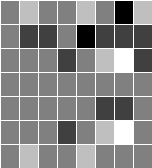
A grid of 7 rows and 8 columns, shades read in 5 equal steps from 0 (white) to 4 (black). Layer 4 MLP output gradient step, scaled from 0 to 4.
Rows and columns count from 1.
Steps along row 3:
same same up down down down up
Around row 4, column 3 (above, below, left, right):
2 2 2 2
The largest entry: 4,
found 2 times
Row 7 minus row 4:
0 -1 0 0 -1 0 0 0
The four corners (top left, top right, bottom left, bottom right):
2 1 2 2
